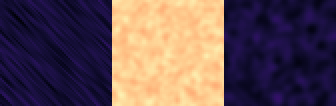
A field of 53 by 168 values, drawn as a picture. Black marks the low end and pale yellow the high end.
It is made of 1 by 3 panels. Panel 1,1: very low, slanting down to the right, faint in contrast. Panel 1,2: very high, blotchy, faint in contrast. Panel 1,3: very low, blotchy, faint in contrast.
